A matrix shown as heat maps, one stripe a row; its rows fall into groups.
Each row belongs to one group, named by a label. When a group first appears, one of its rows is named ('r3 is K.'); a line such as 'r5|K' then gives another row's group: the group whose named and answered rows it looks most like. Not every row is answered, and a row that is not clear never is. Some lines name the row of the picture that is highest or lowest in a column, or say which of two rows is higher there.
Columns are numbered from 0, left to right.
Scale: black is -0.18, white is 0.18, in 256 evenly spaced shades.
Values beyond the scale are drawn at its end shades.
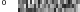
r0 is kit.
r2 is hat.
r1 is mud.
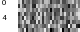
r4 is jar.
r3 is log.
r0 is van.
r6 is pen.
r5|log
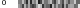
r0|kit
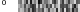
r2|log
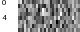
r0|van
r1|pen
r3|van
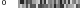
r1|kit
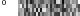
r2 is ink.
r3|log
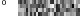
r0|pen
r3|kit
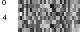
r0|hat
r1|van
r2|hat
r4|hat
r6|van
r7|hat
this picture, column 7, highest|4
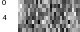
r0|ink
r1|van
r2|ink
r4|van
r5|van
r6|hat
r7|pen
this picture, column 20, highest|7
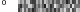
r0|log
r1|pen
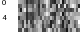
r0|van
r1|pen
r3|van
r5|jar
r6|jar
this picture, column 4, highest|6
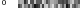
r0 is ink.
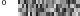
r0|log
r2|mud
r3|ink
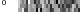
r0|mud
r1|ink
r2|ink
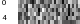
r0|jar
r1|mud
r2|kit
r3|mud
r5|mud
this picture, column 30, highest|0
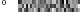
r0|pen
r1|jar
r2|mud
